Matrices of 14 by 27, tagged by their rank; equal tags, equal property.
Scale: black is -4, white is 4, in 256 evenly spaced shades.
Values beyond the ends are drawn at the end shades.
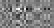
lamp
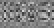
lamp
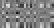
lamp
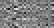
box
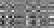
lamp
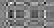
lamp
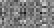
box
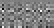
lamp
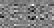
box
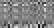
lamp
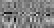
box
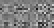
box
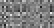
box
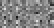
box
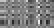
lamp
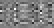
box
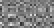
box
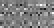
box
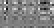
lamp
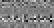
box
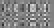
lamp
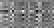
lamp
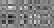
lamp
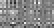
box
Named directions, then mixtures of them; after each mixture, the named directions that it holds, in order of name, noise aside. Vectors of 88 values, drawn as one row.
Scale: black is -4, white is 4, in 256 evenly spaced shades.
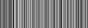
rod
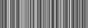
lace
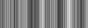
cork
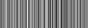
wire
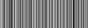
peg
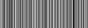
peg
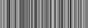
lace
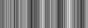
cork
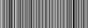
peg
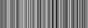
lace, wire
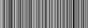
peg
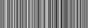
wire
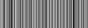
peg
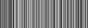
rod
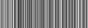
rod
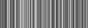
lace, rod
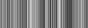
cork, wire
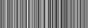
wire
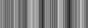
cork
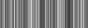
cork, peg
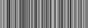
lace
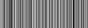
peg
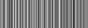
peg, wire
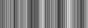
cork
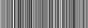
peg, rod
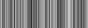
cork, peg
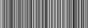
peg, wire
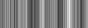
cork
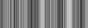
cork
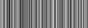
lace, peg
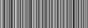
peg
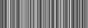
lace
